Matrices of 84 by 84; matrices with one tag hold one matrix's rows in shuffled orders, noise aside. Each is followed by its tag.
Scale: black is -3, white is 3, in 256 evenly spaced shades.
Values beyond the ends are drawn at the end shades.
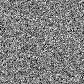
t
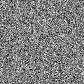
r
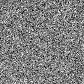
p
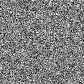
t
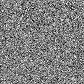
p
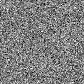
p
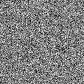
r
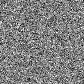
t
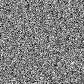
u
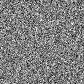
u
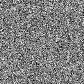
t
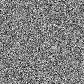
r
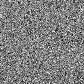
u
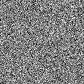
u
